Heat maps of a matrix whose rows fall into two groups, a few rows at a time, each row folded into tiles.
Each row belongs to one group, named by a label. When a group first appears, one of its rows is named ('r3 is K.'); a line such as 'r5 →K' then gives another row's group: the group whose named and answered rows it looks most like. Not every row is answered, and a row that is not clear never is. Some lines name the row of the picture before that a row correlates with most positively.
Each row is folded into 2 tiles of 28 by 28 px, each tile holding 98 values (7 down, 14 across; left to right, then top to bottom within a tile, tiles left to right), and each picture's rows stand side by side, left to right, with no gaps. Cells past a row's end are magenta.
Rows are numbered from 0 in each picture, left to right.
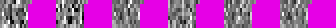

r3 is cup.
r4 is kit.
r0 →kit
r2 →kit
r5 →kit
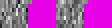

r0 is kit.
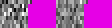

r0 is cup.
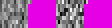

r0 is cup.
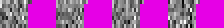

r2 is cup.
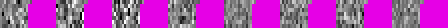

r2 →kit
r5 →cup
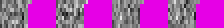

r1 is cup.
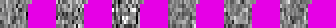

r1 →cup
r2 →kit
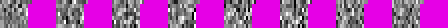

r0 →kit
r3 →kit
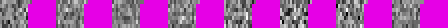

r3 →kit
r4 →cup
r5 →cup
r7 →kit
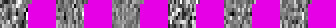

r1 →kit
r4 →cup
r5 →cup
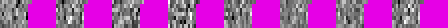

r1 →kit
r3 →cup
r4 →kit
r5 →kit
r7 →kit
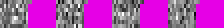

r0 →kit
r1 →cup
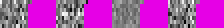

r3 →cup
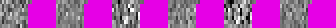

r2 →kit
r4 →kit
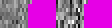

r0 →cup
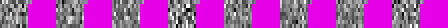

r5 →cup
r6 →cup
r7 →cup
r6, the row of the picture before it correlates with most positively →0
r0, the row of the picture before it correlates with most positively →1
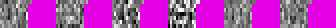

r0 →kit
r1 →kit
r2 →kit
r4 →kit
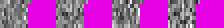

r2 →kit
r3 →cup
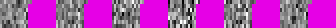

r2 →cup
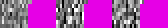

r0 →cup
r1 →kit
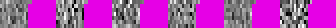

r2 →kit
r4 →kit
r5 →cup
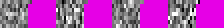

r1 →kit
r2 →kit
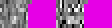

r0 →kit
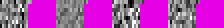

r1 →cup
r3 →cup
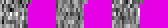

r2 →kit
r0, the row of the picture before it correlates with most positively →3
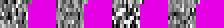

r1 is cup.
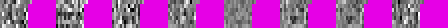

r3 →kit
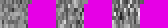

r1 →kit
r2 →kit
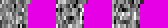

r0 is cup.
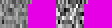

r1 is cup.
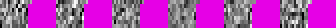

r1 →kit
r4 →kit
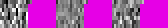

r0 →kit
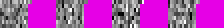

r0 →cup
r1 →kit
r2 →cup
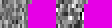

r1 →kit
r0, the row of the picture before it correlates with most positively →2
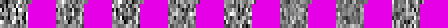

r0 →kit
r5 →kit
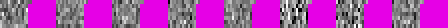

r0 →kit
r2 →kit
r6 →cup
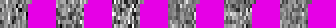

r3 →kit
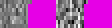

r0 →kit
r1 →cup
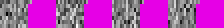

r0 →cup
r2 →cup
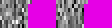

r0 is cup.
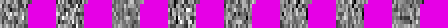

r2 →kit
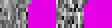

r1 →cup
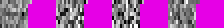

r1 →cup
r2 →cup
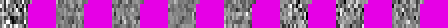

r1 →cup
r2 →kit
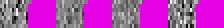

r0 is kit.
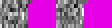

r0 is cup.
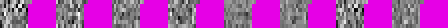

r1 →cup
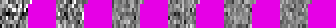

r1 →kit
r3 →cup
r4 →kit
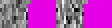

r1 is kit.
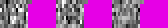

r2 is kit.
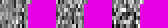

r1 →cup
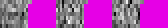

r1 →kit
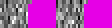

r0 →kit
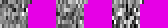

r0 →cup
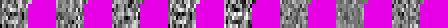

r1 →cup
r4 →cup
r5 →cup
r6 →kit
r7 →cup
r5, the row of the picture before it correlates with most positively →1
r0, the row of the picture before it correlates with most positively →1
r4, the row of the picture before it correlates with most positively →0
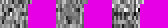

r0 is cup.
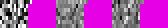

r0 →cup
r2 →kit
